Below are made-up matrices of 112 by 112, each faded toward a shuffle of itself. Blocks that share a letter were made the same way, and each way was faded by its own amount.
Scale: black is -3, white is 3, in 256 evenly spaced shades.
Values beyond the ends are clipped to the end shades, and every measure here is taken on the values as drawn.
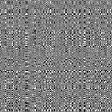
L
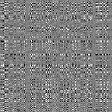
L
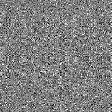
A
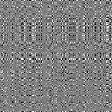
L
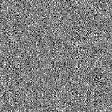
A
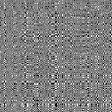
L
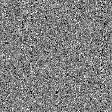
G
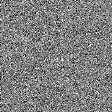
G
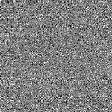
A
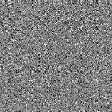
A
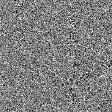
G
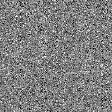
G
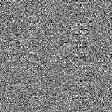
A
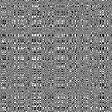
L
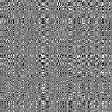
L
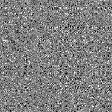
A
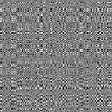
L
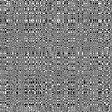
L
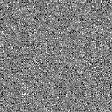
A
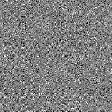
A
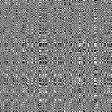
L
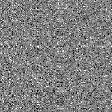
A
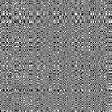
L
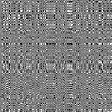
L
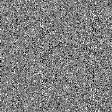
G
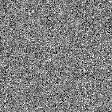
G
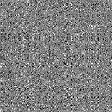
A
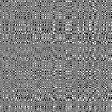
L
